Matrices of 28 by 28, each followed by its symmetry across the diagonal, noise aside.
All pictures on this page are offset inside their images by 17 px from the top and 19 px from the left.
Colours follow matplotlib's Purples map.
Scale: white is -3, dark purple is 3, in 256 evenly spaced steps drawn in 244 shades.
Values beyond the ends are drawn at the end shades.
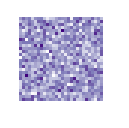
neither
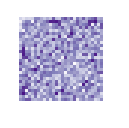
symmetric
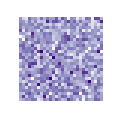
neither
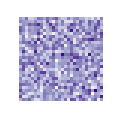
antisymmetric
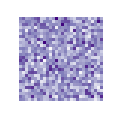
neither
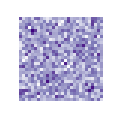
symmetric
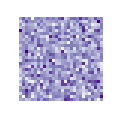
antisymmetric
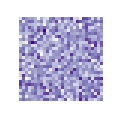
symmetric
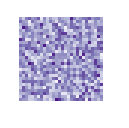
antisymmetric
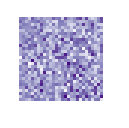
neither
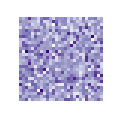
antisymmetric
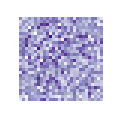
symmetric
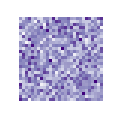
symmetric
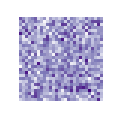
neither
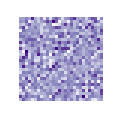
antisymmetric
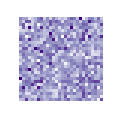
symmetric
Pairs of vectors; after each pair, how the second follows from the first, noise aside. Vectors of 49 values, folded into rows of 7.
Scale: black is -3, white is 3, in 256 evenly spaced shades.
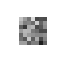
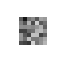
reversed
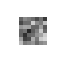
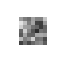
reversed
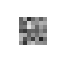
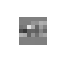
partly zeroed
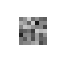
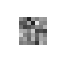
negated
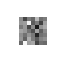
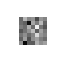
negated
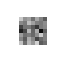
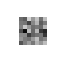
reversed
